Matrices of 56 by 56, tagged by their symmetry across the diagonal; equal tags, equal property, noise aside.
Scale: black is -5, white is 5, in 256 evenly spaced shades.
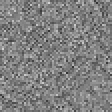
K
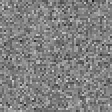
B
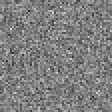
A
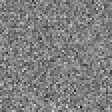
B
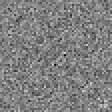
K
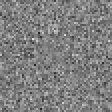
A
